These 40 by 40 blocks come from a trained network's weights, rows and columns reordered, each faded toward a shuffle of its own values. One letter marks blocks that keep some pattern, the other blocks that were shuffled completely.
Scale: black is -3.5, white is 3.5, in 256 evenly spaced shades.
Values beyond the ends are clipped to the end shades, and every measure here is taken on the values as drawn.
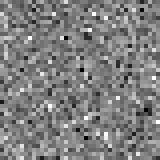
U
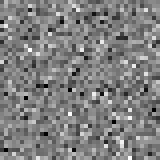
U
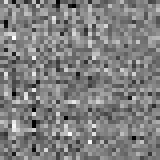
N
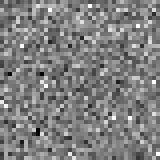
U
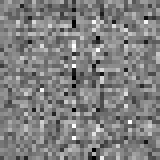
N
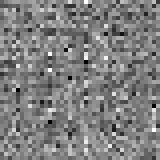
N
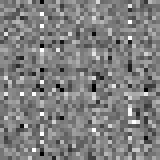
N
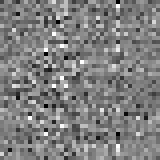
N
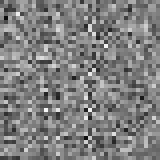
N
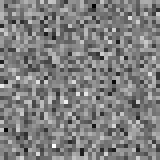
U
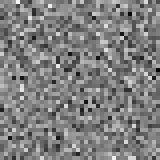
U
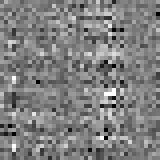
N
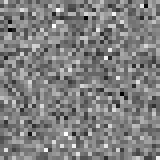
U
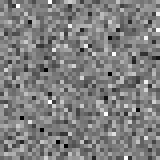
U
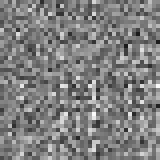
N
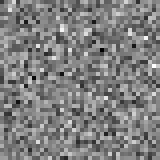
U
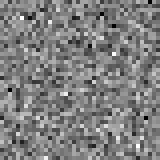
U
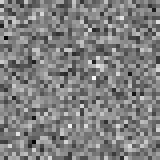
U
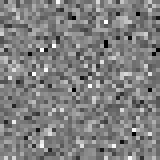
U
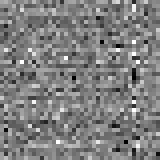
N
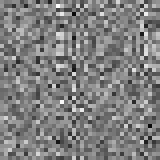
N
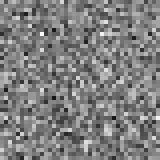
U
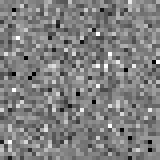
U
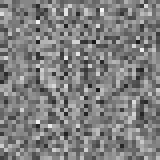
N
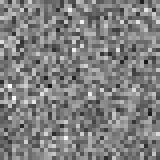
U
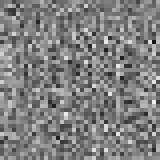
N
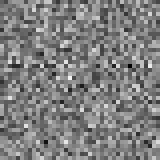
N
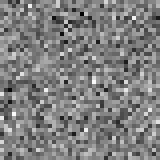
U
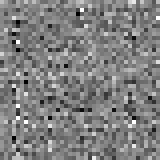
N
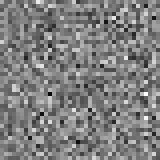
N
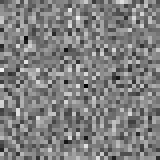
N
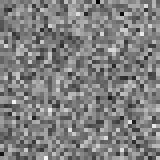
U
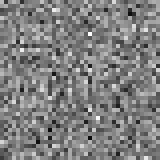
N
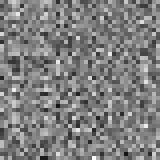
N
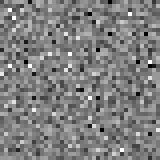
U
